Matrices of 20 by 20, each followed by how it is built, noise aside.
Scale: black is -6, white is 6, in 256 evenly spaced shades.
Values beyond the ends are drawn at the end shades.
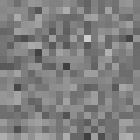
low rank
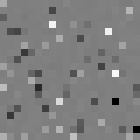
sparse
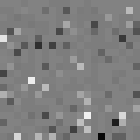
sparse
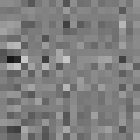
low rank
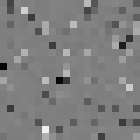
sparse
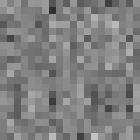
low rank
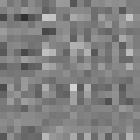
low rank
